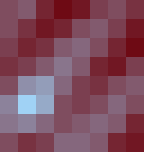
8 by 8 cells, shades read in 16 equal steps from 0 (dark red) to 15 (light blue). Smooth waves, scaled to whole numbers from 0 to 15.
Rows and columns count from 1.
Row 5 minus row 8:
0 7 7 0 -3 -3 3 5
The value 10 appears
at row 5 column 2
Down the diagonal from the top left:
5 3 3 8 4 5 6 1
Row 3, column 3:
3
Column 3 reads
2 1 3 6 11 12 7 4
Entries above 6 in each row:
0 0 1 1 3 4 4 2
